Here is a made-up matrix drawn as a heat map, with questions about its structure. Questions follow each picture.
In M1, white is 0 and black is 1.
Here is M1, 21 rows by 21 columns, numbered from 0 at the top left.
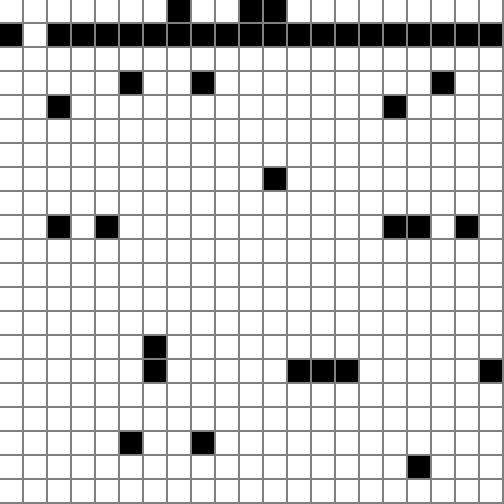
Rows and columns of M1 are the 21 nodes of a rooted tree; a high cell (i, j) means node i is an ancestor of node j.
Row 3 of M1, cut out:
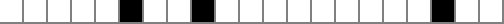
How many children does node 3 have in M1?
1
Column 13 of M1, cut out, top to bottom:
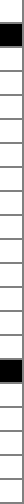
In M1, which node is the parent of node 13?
15
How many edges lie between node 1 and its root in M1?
0
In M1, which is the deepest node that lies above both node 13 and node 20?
15
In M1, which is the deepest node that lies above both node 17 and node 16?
9
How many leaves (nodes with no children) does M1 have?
11
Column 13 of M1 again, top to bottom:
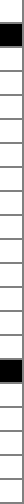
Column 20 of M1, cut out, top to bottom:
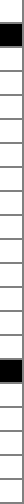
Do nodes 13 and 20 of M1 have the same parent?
yes
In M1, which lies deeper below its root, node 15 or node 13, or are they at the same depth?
node 13
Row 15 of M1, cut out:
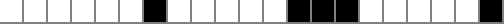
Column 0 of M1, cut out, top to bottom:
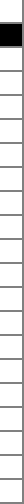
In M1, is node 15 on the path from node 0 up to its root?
no
